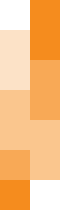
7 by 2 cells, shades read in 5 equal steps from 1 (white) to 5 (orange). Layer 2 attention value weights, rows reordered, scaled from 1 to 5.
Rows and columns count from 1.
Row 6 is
4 3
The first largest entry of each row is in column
2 2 2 2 1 1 1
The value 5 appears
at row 1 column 2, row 2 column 2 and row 7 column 1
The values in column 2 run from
1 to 5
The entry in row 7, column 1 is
5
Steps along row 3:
up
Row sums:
6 7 6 7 6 7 6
